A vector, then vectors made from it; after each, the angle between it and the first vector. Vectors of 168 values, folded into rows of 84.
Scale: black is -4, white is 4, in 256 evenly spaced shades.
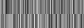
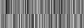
nearly parallel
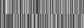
nearly opposite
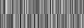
nearly opposite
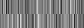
partly aligned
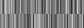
orthogonal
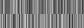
partly aligned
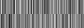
orthogonal
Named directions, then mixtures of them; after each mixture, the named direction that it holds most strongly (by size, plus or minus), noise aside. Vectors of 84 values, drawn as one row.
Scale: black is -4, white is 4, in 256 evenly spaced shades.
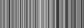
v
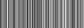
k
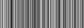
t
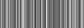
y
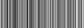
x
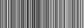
k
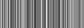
y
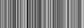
y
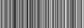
x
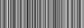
y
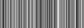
x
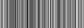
x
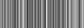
y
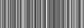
y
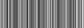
x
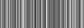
y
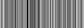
x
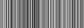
t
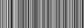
t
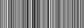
t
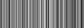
v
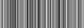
x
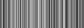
x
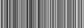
x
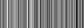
x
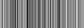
x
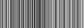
v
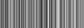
v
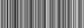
x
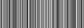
v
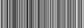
x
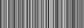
k
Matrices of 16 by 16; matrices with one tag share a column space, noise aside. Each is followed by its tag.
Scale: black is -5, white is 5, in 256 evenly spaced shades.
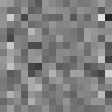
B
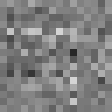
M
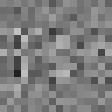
M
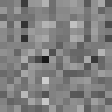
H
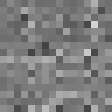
H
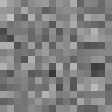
B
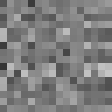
B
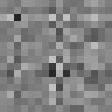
B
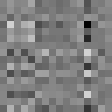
H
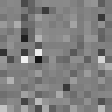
H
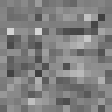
M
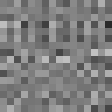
H
